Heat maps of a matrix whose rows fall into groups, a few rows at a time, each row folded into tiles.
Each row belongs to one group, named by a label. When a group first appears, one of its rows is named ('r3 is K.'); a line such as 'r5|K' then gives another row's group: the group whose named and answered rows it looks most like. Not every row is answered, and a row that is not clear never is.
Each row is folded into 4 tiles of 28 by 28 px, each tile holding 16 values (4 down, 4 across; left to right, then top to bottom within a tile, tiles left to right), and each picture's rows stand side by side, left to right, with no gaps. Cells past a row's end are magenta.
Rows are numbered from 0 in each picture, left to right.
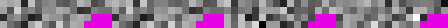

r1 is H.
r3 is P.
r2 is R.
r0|H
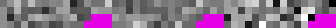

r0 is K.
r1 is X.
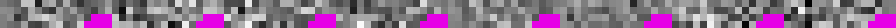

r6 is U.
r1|R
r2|X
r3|X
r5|K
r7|H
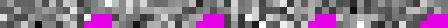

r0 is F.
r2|U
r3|X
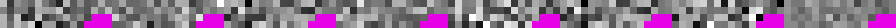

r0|R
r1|F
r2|H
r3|X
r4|U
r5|H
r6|P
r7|K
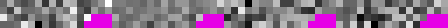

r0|F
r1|F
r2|H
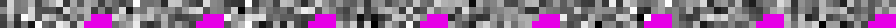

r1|X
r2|X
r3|R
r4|H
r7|R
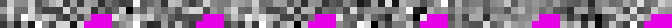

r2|U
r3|F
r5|R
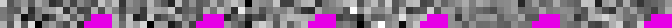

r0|R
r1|R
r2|H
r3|H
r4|K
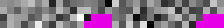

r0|P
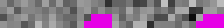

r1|F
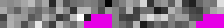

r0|P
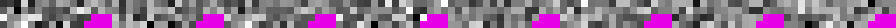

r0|X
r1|R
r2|X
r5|X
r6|H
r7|H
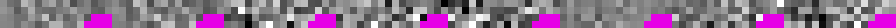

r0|K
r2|H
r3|P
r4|X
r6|F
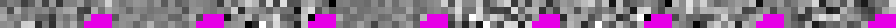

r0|F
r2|P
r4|U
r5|P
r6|H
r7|K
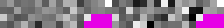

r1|F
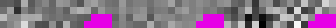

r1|U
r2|R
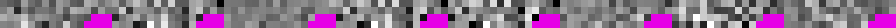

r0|X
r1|P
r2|F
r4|P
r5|P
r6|U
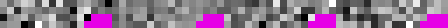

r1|U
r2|F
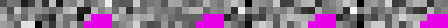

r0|F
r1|X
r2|H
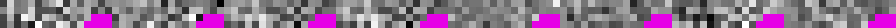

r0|U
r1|P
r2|U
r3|U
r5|K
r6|R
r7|K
